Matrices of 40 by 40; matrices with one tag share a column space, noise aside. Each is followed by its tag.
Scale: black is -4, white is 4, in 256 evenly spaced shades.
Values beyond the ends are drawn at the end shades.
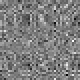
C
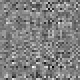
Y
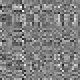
C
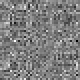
C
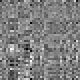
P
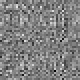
C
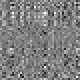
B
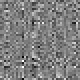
Y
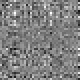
B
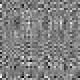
Y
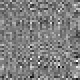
Y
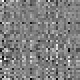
P
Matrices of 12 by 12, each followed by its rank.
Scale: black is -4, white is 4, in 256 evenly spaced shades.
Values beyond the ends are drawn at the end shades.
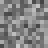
full rank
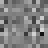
two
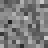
full rank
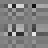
one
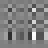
one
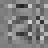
two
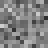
full rank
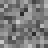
full rank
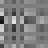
one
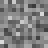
full rank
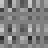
one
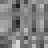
two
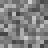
full rank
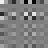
one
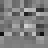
two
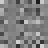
two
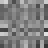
two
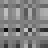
one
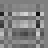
one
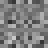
two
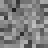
full rank
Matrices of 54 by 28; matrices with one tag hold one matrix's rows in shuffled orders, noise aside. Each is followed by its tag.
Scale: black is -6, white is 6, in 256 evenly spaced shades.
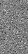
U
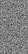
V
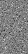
U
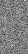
U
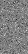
V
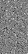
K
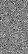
V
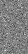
U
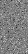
V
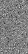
V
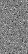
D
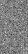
D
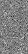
D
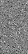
V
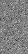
V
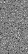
V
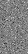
K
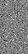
K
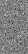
D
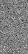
V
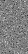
U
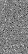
D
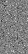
K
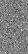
D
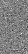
D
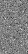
D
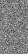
D
